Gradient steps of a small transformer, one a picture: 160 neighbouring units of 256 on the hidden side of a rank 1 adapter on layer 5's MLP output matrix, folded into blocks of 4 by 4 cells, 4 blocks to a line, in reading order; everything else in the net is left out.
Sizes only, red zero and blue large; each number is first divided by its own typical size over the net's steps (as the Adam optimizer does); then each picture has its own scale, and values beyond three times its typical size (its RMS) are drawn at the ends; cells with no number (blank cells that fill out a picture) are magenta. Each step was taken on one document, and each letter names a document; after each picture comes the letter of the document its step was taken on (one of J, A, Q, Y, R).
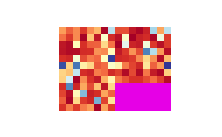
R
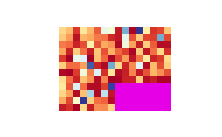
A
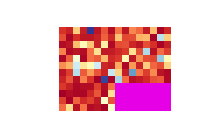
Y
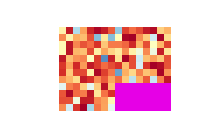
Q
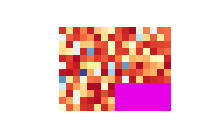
A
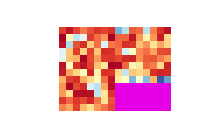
Q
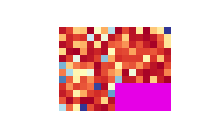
R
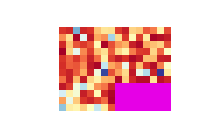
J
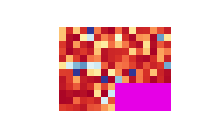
Y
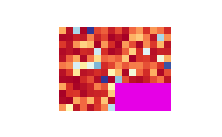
Y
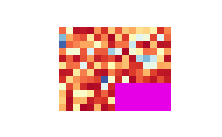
A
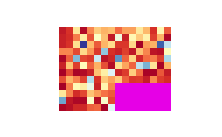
J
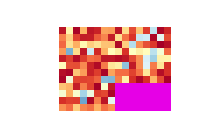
A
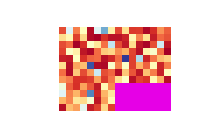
A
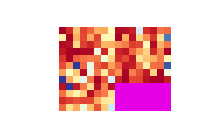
R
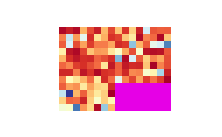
J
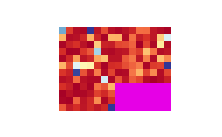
Y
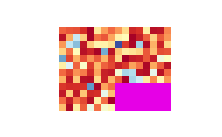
Q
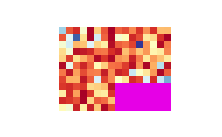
Q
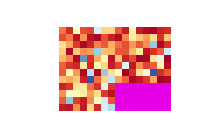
J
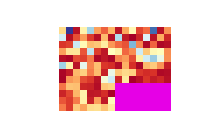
A
